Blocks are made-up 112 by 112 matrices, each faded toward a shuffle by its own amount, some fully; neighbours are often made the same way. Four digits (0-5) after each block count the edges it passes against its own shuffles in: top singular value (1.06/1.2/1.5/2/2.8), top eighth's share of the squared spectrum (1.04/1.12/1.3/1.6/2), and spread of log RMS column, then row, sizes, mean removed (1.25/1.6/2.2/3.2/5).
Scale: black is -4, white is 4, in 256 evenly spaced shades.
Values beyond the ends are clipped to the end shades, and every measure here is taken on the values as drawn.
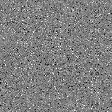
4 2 1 1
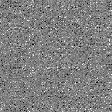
4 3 1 2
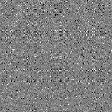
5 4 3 3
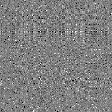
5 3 2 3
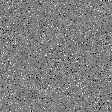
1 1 0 0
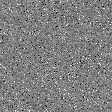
0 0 0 0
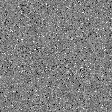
3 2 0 1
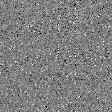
3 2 1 1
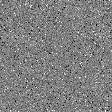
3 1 0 0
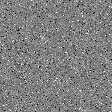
1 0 0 0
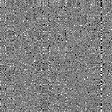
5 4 3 2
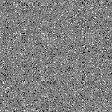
4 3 2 1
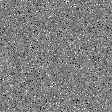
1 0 0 0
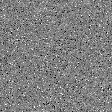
2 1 0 0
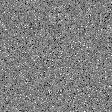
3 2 0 0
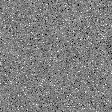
2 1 0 0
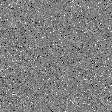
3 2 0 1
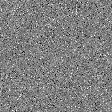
3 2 0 0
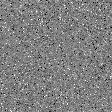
2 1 0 0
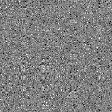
4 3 2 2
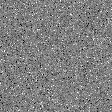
0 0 0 0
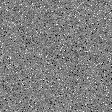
0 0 0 0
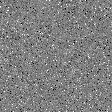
0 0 0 0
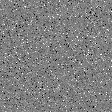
0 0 0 0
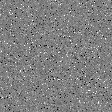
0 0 0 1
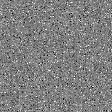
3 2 0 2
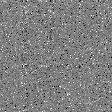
3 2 1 0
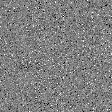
0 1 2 0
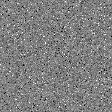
0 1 1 0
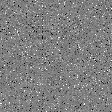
3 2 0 0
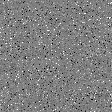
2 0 0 0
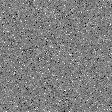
0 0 0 0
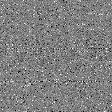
3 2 0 2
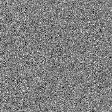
0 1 2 0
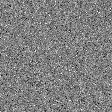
0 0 0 0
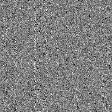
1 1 3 0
